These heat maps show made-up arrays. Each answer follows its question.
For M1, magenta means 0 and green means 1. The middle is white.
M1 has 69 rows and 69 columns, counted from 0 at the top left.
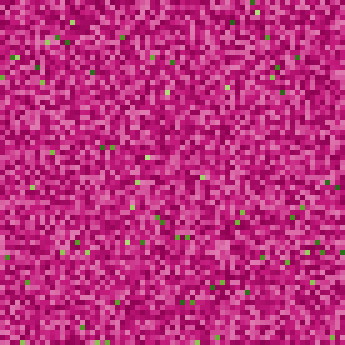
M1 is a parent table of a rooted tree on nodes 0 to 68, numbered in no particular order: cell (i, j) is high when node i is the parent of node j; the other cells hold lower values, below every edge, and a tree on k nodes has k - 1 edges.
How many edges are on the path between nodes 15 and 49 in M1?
14
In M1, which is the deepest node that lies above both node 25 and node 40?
48
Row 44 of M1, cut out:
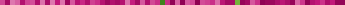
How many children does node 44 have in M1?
2
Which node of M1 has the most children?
50
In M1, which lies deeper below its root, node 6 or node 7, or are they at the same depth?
node 6
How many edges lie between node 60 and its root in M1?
1
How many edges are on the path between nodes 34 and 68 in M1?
3
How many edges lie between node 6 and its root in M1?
26
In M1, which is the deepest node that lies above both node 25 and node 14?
48
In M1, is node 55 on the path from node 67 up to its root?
no
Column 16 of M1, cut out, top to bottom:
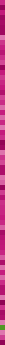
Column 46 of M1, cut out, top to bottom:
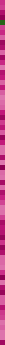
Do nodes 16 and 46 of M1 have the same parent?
no
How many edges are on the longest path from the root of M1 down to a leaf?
30
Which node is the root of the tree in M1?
41
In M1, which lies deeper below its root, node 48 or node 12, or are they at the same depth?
node 12
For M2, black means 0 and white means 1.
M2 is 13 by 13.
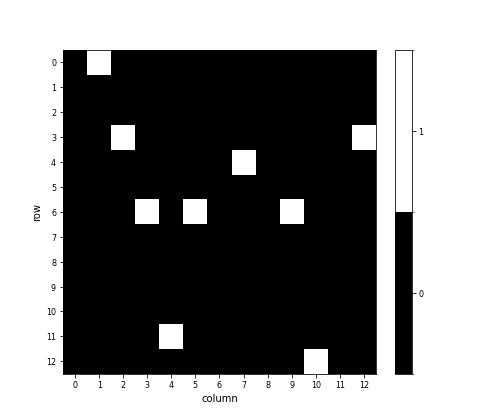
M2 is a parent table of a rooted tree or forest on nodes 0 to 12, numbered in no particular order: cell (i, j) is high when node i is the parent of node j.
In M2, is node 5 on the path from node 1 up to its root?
no
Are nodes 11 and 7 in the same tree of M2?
yes
